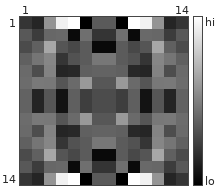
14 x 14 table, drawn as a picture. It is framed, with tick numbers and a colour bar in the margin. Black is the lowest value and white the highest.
Mirror symmetry: left to right and top to bottom. Histogram: skewed, a long tail of high values. Slope: none.
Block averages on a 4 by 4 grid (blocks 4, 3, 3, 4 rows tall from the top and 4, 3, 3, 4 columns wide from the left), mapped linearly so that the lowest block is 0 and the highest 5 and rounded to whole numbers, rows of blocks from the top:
5 0 0 5
1 2 2 1
1 2 2 1
5 0 0 5
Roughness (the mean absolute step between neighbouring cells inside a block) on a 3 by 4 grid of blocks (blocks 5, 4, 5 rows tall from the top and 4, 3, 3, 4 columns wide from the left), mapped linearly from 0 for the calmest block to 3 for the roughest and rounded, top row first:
1331
0000
1331
